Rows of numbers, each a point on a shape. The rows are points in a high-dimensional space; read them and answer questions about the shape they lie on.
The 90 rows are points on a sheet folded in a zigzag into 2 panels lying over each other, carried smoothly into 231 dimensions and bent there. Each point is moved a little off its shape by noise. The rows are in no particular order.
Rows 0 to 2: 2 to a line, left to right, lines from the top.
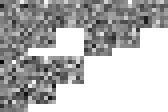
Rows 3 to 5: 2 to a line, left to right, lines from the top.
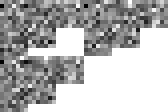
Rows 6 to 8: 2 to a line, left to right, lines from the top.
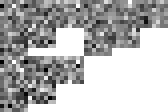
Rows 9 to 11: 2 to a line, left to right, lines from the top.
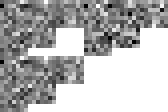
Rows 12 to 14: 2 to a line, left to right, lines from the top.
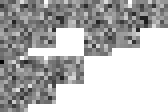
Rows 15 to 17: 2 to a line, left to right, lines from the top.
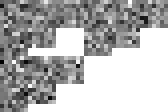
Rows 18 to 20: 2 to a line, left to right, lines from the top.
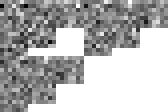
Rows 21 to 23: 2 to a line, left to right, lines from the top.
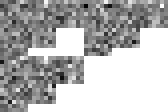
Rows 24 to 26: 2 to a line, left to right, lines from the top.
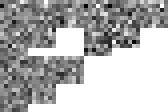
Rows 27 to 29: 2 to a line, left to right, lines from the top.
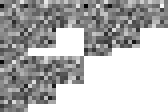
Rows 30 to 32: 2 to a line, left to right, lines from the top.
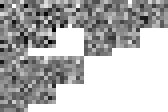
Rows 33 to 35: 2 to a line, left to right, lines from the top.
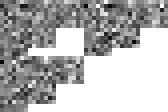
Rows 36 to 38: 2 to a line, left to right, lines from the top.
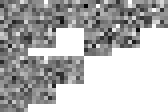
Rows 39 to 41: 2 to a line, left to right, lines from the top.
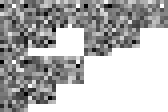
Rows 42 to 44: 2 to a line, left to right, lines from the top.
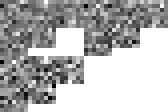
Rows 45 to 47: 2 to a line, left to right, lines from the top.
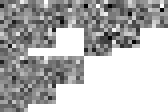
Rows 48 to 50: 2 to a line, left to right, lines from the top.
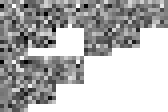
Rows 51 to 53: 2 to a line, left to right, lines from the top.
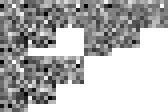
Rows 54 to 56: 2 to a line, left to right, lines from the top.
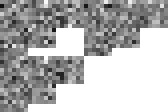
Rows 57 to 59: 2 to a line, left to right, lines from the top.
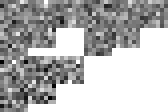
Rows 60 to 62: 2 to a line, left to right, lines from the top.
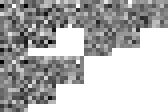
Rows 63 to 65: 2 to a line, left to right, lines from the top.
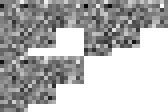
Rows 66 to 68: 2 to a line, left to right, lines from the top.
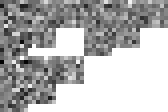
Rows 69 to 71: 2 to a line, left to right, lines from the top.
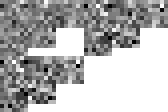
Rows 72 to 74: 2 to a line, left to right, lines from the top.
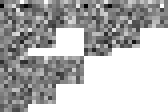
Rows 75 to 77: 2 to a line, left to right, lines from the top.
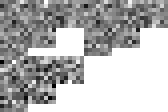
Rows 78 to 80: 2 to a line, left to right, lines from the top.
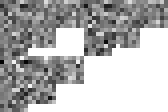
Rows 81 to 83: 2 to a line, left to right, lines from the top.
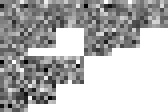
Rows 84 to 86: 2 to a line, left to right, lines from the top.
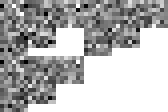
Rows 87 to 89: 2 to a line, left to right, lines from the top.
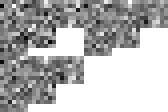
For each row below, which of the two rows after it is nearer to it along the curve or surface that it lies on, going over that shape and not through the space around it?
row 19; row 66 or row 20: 66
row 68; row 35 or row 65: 35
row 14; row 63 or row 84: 84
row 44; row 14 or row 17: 17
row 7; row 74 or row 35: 35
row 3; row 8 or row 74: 8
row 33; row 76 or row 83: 76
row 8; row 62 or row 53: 53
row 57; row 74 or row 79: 79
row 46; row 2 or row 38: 2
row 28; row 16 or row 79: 16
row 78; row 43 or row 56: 56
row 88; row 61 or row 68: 68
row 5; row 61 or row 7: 7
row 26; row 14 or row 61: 61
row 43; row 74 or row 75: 75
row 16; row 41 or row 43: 43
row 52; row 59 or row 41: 59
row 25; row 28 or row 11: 28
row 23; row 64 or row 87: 87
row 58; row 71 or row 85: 85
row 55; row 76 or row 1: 76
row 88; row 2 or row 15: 15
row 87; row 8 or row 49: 8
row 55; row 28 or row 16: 28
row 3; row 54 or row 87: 54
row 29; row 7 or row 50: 50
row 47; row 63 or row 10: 63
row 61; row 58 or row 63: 63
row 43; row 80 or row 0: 0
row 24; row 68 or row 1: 1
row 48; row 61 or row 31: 61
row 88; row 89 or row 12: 89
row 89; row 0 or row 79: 79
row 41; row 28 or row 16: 28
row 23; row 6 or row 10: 10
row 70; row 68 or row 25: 68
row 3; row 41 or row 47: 47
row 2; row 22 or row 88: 88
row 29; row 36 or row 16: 16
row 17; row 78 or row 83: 83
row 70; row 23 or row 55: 23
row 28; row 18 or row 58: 18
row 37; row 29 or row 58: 29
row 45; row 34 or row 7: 7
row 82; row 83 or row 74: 83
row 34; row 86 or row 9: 9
